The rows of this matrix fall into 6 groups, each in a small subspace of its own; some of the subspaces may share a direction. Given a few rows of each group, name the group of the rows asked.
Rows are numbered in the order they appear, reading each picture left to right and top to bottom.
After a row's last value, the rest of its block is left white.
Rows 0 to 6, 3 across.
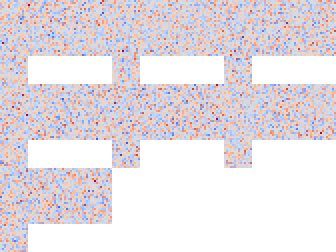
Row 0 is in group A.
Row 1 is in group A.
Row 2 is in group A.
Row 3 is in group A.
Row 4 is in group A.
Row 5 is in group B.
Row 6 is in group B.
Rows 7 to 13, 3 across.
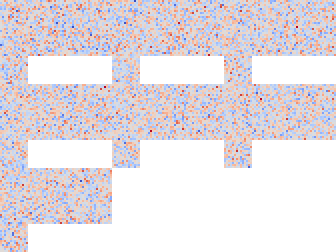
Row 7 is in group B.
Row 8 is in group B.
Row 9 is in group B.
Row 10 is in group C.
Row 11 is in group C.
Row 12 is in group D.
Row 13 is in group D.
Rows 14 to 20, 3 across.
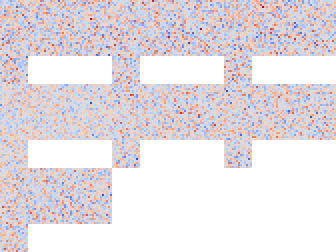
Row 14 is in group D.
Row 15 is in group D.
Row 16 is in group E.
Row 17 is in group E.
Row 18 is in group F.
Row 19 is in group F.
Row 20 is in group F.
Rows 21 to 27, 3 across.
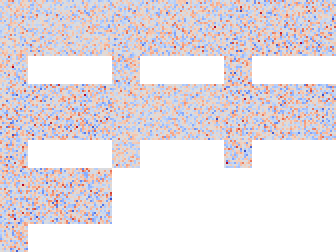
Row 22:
F
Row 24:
C
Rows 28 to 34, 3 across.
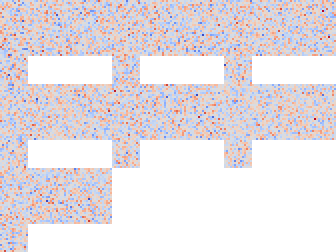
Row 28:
D
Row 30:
B
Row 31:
D
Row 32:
F
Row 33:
B
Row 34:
E
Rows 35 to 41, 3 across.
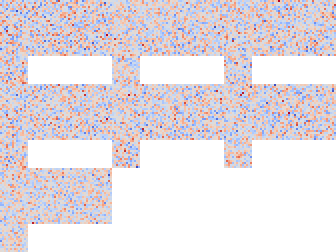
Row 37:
B
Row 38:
C
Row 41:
B
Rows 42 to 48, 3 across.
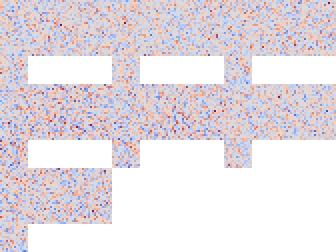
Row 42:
B
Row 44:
C
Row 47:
F
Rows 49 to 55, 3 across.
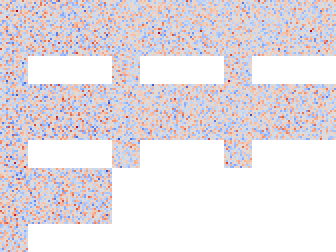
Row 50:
E
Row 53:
B
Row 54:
A
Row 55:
B
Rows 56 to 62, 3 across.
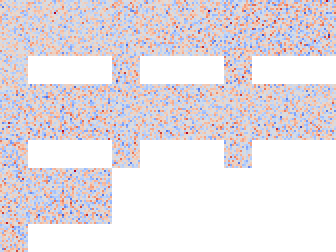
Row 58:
A
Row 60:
A
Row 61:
C
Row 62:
C
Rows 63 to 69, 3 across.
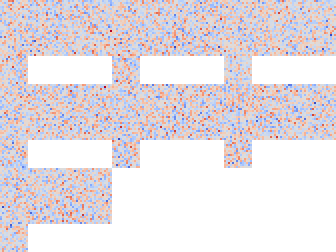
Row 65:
F
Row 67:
F
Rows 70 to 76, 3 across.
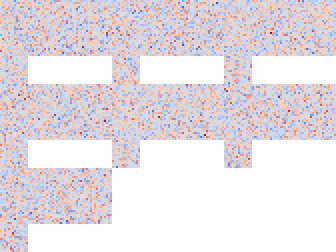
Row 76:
D
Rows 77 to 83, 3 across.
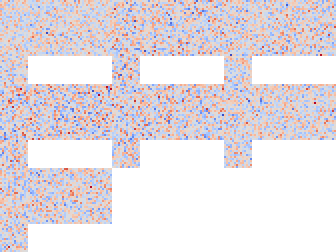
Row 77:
E
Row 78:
D
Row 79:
A
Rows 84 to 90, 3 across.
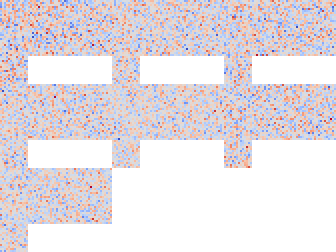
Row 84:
E
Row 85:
A
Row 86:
B
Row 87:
F
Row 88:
A
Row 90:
E
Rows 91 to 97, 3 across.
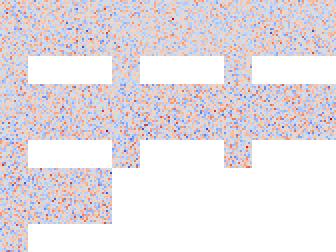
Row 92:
A
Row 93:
E
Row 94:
B
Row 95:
D
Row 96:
C
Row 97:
B
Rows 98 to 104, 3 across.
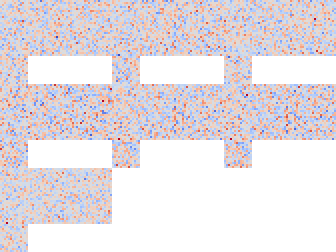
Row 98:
D
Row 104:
A
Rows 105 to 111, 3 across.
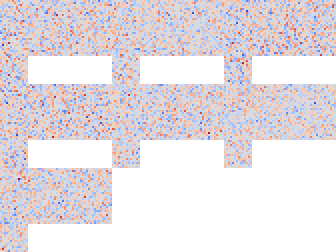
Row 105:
D
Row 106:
D
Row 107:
A
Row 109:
B
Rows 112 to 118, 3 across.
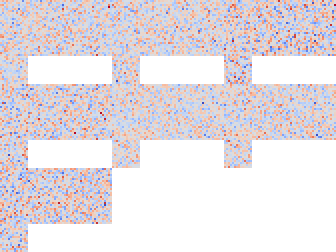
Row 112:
B
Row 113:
F
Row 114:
B
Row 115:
A
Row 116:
E
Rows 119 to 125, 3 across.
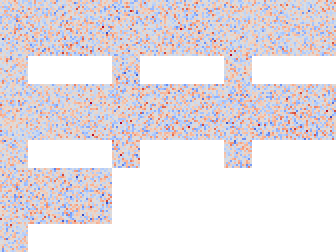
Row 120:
F
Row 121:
A
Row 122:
E
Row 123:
A
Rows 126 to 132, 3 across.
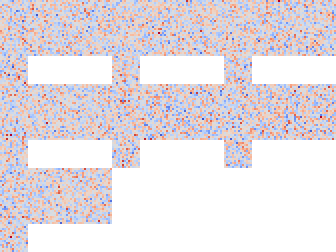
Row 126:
D
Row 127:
E
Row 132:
D
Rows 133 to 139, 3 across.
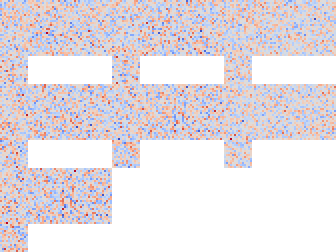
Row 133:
E
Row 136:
A
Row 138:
A
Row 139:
C
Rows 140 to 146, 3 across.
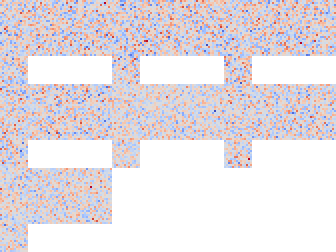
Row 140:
C
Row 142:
A
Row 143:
A
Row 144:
F
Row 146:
E
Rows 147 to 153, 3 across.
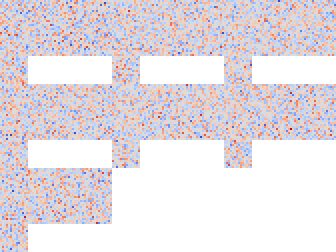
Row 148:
D
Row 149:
B
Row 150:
A
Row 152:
A
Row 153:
A
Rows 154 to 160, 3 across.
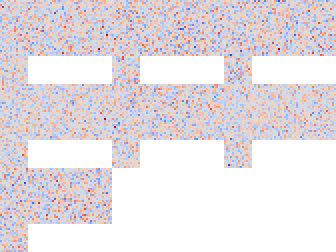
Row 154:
F
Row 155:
F
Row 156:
F
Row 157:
A
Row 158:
A
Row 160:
B
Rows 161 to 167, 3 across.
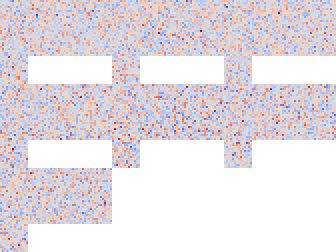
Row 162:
E
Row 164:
D
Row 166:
A
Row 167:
A
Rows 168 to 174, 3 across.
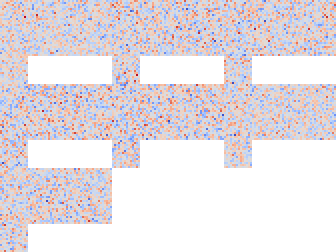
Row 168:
D
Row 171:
A
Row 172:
D
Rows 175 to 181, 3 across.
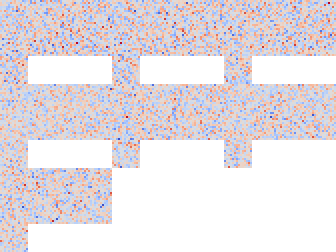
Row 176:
D
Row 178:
B
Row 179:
B
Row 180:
E
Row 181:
D
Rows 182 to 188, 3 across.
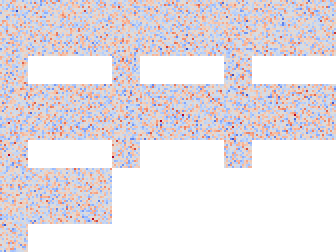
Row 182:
C
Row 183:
A
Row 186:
B
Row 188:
E
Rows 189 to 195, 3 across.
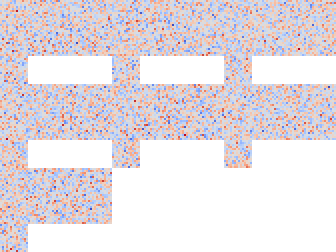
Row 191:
A
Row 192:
C
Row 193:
D
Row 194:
C
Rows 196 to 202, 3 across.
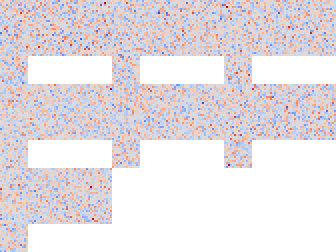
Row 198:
F
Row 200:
E
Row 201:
A
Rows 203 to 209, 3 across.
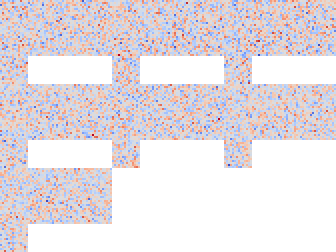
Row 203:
A
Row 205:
D
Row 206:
E
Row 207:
C
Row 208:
F
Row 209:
E
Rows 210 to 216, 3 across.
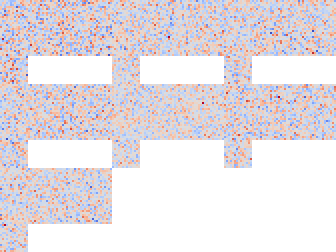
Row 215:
D
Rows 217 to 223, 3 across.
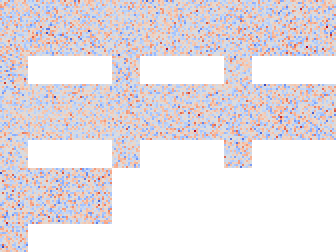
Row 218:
F
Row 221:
F
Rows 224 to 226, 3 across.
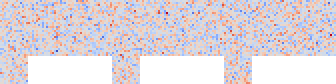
